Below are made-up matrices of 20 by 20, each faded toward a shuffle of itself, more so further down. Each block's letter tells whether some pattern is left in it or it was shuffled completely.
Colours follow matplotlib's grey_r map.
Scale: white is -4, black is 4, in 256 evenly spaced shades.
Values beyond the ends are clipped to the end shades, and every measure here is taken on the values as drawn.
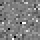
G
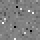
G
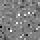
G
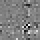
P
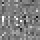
P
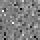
G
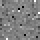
G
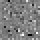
G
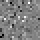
G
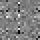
P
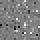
G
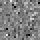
G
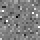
G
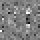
P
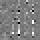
P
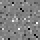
G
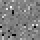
G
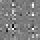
P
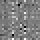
P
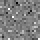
G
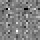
P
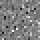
G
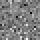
G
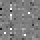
P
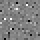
G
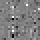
P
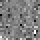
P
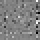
P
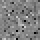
G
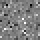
G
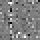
P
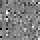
P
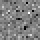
G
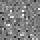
G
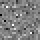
G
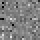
P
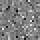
G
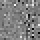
P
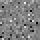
G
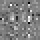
P
